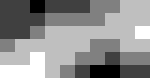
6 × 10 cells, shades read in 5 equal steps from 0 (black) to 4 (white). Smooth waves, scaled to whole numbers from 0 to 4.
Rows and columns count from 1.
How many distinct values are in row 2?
3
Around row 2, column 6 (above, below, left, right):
1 3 2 2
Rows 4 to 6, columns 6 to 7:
3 2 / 2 2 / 1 0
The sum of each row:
15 20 26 27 25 20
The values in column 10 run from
1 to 4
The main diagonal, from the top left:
1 1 2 3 3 1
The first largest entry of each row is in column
9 8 10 2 3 1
